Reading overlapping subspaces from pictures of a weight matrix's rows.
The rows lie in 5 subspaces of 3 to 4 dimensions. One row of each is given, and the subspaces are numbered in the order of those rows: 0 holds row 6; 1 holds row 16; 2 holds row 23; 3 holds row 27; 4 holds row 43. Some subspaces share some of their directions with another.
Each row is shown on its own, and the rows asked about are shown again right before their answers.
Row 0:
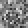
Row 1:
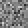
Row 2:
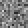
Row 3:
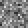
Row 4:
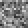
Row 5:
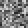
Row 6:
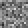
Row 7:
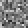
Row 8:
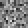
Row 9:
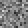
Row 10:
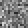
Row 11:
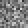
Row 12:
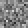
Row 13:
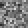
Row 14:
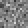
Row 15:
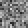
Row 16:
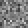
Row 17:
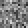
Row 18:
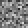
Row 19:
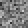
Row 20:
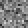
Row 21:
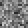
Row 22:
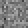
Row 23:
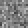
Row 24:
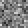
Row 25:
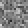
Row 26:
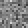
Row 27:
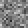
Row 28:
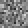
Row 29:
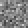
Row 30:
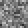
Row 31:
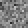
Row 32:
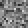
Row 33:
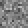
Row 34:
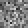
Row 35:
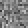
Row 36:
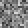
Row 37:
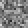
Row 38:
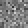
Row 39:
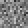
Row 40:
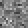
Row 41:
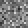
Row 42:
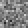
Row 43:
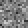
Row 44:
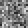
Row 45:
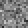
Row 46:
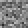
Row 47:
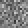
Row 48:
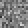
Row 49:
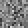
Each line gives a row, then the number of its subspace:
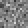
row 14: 1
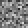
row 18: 0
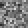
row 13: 0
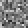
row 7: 0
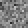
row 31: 3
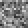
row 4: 0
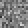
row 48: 4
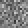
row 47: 1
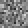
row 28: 1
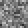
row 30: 0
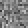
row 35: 4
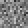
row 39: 1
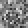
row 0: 3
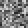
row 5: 3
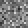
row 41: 1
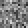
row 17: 3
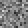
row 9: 0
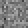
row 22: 2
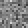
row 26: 3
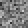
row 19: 3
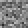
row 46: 0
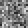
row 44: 2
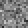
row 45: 4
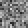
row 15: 3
